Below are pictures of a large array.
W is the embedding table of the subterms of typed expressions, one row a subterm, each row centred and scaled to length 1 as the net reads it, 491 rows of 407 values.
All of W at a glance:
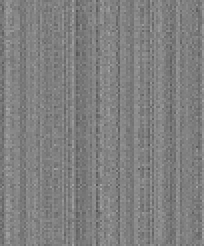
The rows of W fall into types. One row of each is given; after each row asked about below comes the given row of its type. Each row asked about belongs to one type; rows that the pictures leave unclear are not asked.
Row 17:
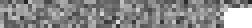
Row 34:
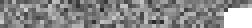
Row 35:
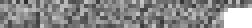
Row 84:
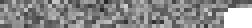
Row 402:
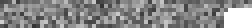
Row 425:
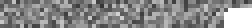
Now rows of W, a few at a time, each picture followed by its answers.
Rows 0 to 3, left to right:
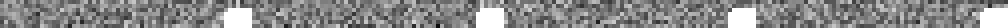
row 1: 402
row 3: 84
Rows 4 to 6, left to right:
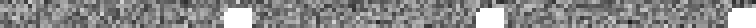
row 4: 17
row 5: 425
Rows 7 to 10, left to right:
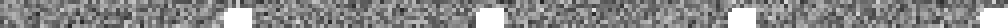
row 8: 402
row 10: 17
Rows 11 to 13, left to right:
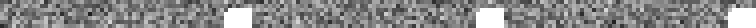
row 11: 34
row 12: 402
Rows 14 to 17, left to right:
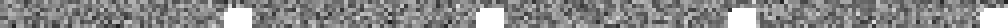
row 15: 425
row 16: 34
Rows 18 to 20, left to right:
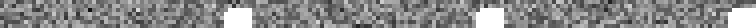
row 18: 402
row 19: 34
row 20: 84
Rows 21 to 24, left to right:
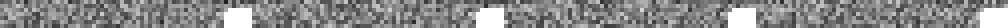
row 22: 84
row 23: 402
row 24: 35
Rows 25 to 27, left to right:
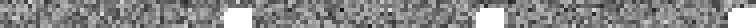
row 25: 17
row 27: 17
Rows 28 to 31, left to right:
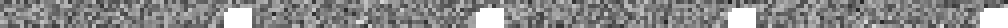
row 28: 425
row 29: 35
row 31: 35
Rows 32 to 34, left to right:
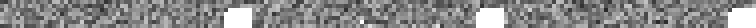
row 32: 84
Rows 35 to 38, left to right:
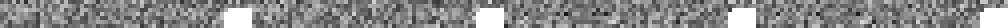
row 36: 17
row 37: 34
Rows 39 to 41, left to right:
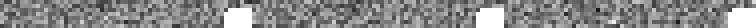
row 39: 425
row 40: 84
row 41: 34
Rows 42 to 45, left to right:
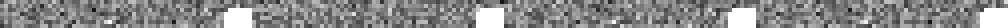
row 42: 84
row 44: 84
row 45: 34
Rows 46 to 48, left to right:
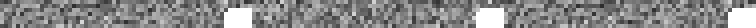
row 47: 17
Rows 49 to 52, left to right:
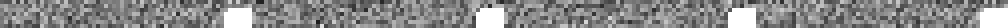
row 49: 35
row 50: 425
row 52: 35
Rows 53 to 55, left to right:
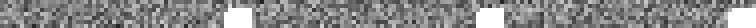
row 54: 17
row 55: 35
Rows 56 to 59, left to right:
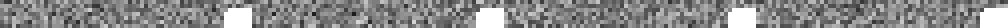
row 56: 35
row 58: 17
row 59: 84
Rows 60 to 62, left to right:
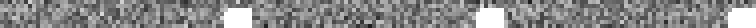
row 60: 17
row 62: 17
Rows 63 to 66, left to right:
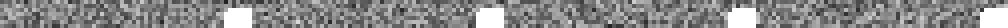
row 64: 402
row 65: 34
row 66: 34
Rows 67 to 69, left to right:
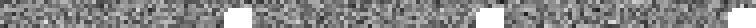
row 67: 402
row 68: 425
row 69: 402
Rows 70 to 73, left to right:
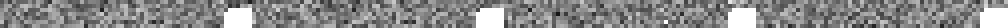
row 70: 34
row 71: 34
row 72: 35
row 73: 425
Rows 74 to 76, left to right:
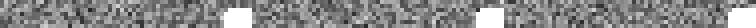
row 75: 34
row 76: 35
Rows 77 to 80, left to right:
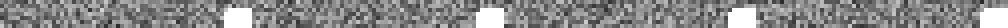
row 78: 84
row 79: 84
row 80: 402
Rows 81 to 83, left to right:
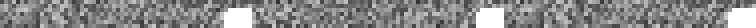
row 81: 35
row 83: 35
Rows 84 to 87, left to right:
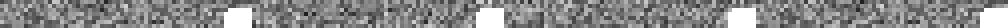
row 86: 35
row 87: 84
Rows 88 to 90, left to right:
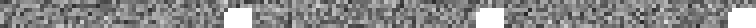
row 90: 402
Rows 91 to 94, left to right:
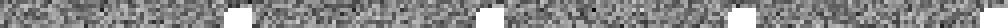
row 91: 34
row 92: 34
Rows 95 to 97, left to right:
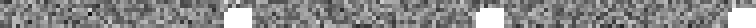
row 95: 17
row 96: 34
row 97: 425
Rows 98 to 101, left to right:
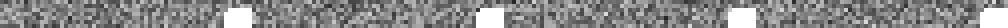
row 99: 425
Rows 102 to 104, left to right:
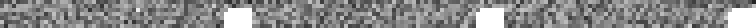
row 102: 402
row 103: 425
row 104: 35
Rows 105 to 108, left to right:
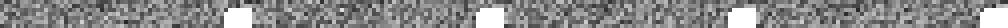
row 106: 84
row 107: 84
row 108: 34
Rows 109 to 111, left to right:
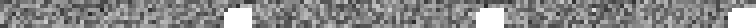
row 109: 34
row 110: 84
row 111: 84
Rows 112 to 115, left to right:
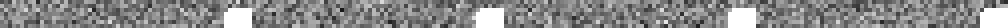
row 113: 35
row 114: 35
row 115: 425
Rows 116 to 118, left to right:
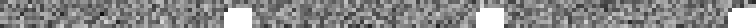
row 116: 84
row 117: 425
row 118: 425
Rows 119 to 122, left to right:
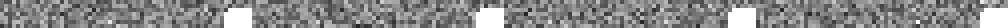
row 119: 425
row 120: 34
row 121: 402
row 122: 35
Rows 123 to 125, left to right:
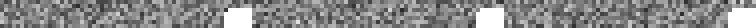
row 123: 425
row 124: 402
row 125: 425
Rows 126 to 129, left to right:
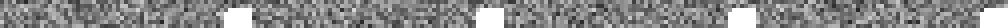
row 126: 34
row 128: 35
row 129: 34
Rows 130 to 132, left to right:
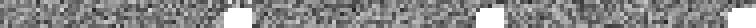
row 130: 35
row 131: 34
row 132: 34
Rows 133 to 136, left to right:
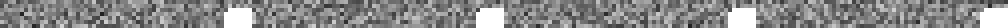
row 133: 402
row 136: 84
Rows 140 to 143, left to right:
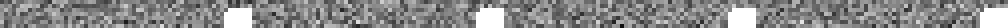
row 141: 402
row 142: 425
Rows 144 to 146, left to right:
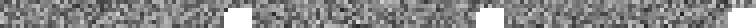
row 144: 425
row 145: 402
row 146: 35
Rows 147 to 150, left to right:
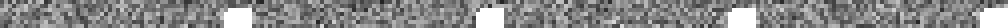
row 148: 425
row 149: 35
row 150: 34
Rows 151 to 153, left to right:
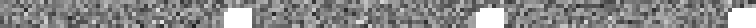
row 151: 35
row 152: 35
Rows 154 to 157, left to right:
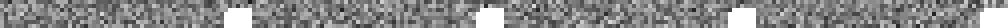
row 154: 17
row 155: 84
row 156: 84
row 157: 35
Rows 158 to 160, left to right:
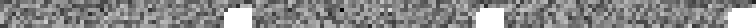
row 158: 34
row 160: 35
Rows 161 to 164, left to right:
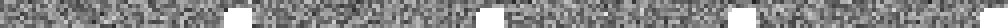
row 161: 34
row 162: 84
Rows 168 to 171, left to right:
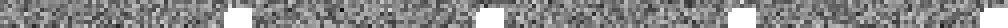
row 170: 17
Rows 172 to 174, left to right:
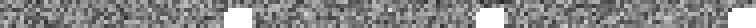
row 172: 84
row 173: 17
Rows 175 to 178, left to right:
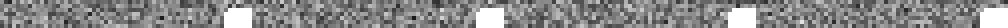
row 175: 425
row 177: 84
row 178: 402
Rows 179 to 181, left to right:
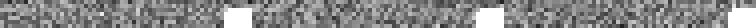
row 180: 35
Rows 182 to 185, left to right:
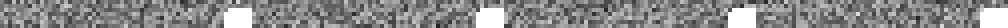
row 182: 425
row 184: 34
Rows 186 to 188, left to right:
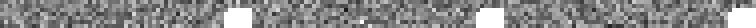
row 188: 34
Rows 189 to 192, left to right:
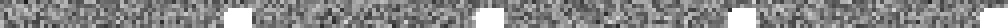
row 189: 17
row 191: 34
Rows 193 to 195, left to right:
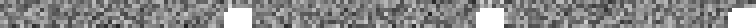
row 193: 425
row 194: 402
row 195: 84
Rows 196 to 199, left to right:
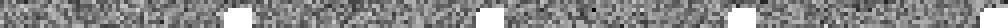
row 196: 34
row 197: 425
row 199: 425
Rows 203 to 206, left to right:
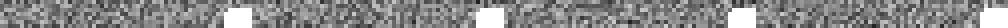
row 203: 425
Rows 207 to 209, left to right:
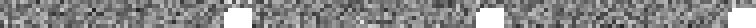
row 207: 425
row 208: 425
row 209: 425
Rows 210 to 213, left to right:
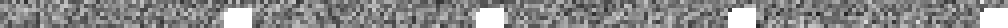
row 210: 35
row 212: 34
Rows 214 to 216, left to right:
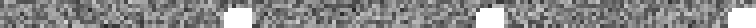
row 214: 34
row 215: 34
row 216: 17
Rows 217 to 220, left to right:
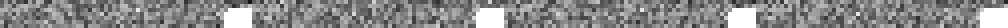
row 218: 17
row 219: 17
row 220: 35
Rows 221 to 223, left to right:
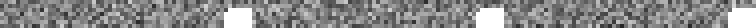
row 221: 425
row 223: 425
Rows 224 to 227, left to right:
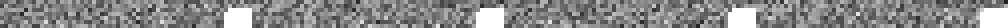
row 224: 402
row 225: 35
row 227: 35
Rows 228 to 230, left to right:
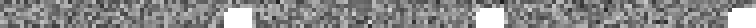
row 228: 425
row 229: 17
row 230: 34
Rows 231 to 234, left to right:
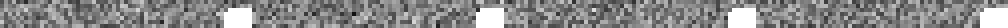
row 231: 34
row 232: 34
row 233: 84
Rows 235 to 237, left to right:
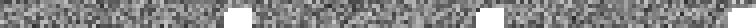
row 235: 402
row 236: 425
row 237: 35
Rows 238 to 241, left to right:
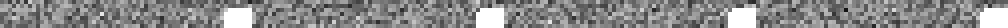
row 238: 35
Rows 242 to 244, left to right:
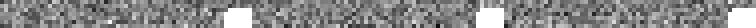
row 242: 84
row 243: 402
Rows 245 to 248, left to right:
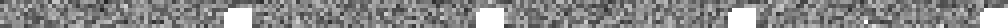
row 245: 84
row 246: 402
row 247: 84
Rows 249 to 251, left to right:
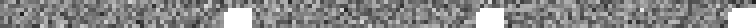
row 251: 402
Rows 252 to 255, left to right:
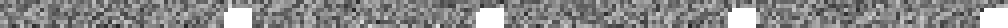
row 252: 425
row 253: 35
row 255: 34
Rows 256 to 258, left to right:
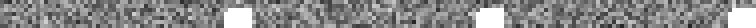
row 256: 402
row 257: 34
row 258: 425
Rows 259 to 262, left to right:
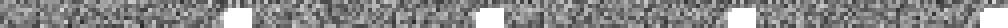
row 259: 35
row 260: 34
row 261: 35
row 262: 425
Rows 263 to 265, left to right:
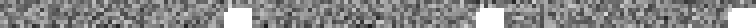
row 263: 425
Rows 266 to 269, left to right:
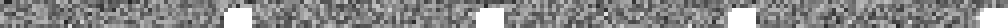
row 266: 425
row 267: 84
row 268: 35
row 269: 35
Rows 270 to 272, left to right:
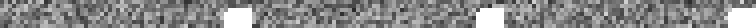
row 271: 34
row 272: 17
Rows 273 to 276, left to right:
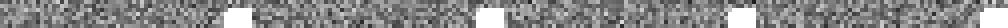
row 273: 35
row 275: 17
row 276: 425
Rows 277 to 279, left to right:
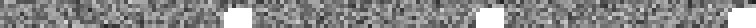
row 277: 34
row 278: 425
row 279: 425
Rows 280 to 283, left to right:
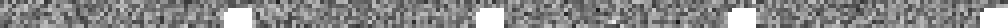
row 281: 17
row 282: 34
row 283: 84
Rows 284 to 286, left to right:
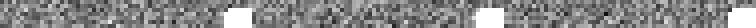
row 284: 34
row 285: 35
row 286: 84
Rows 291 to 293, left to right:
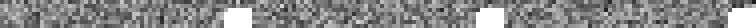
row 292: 84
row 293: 34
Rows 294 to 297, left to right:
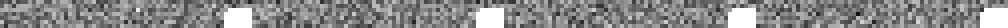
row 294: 402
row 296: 35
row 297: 84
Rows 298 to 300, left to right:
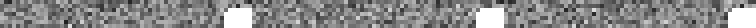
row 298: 425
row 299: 425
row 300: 17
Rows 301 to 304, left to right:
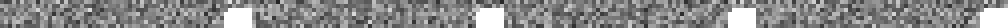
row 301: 35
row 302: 17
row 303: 425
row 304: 35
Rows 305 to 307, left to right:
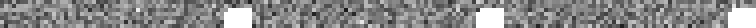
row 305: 402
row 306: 425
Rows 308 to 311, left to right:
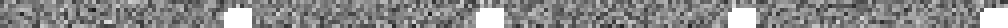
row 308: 402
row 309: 35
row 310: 425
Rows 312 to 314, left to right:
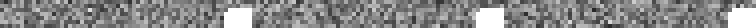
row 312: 84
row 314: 402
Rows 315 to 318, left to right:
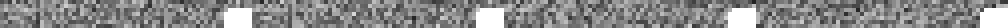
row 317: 35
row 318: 34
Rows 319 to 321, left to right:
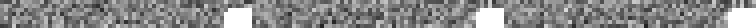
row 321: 35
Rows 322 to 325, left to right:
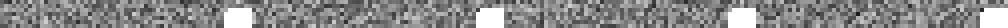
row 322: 402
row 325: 425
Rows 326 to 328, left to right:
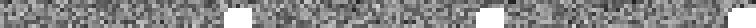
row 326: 17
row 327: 84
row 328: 425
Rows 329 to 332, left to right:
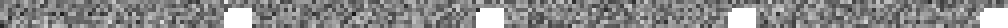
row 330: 425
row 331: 84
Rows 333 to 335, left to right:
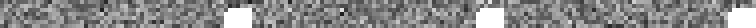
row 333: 34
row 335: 34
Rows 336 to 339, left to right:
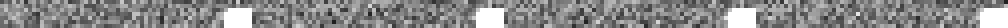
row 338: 35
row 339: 35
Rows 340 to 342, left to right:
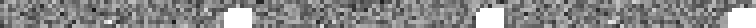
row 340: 84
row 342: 35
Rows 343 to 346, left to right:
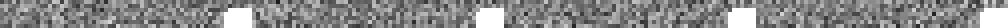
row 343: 35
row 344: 17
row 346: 35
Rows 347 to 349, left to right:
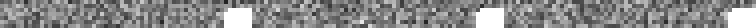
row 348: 34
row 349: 34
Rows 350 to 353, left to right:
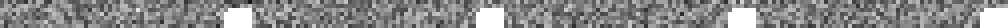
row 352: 425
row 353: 425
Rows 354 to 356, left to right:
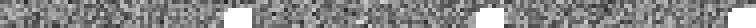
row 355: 35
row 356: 84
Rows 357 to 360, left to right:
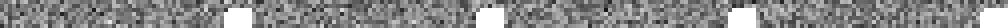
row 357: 425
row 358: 17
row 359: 34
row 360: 17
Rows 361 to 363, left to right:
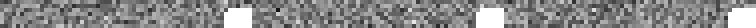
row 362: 402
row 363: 84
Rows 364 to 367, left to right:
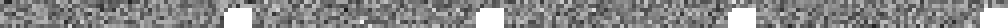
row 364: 425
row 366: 35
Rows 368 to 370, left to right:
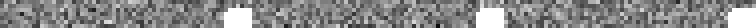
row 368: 402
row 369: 402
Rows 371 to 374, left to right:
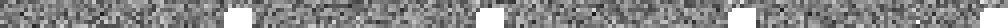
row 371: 402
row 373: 17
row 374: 35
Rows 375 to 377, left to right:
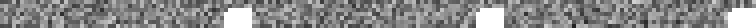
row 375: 35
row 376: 425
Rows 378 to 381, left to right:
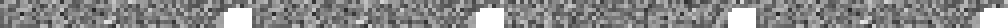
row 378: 35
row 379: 35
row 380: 425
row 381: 35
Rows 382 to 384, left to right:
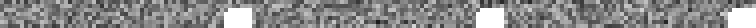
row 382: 425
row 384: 34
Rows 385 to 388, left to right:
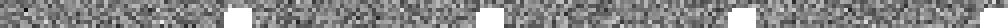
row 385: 402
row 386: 84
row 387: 35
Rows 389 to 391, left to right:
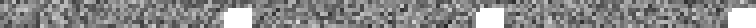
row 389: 35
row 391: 402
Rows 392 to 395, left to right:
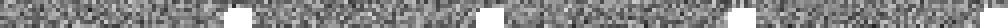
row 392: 84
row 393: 425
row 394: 35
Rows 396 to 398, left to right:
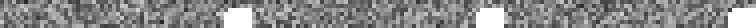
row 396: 34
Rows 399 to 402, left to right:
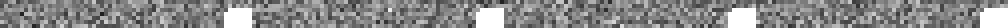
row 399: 402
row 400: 402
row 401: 35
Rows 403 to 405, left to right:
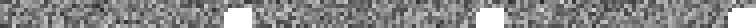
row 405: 425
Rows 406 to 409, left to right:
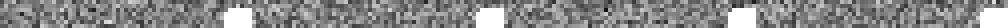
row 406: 402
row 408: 34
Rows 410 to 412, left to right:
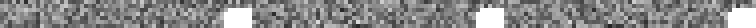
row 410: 35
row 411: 402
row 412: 34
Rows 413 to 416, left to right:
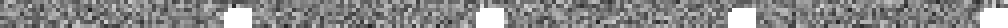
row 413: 84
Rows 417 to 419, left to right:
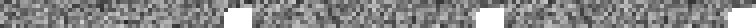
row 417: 425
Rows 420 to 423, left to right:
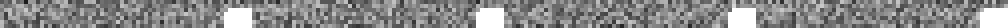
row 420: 17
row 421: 402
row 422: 425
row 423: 35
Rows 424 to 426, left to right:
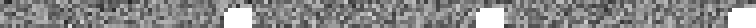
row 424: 425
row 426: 84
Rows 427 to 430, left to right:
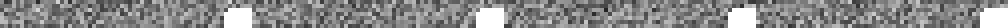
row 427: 425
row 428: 425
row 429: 34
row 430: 402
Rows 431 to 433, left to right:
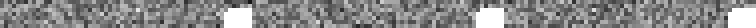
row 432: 34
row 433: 84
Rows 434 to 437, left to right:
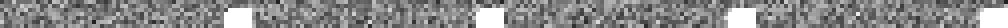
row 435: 17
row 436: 35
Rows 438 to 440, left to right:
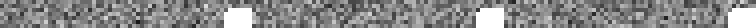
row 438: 425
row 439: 425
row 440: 425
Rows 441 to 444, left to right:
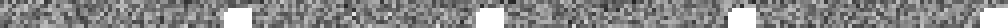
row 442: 35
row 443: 425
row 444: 425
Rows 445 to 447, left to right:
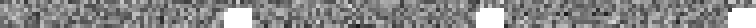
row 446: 402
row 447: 34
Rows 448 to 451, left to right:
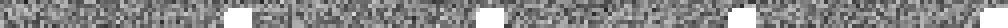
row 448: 17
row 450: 34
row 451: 425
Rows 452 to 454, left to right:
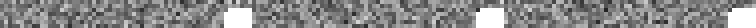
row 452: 425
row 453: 34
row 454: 34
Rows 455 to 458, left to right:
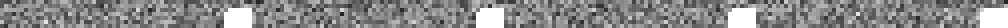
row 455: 402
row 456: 17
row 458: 35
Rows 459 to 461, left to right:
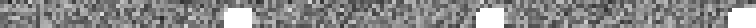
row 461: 84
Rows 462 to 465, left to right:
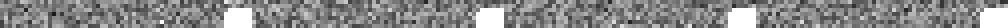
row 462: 35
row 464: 35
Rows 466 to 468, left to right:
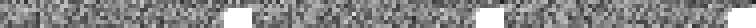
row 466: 35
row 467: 35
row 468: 35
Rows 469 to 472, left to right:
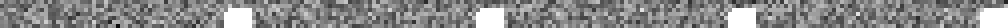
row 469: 425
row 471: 17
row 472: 35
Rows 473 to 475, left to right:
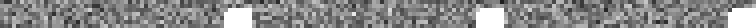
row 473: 35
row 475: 34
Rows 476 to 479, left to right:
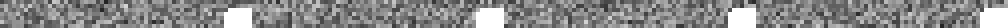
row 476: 84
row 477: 35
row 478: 425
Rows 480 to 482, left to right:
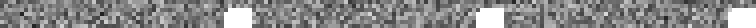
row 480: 402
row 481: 425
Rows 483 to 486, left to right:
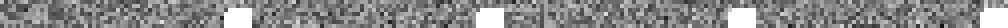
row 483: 425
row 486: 402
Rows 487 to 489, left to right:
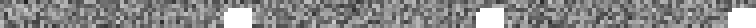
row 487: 17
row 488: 84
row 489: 84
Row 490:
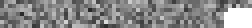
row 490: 402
